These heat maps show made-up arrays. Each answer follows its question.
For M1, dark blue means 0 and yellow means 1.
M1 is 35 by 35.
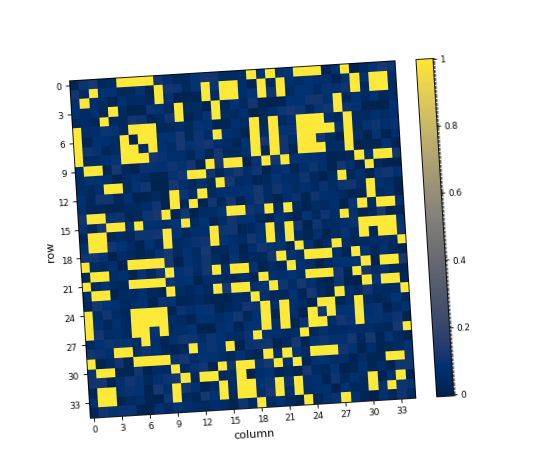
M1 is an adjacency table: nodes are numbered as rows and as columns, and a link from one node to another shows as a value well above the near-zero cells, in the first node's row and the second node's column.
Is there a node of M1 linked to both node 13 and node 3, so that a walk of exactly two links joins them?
no
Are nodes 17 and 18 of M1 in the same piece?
no
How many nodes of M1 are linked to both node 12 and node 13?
2
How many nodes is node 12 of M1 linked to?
3
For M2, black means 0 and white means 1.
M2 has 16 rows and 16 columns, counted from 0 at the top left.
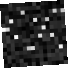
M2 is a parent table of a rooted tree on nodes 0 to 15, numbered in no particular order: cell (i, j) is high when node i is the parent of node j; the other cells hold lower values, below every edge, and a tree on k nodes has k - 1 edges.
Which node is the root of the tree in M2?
4
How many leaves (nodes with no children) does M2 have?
11
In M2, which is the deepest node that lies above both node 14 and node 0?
11
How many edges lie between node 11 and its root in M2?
1
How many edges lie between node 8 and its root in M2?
1
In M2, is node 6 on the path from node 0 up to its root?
yes
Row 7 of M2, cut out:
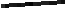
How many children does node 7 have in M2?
0
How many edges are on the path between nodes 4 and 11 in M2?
1
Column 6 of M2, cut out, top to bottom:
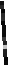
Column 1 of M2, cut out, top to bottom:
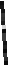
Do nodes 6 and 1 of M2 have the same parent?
no
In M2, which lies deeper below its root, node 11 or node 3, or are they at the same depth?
node 3
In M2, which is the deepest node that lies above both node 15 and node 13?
2
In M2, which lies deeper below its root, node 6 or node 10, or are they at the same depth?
node 10
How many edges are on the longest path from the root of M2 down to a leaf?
3
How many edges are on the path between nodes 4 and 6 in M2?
2
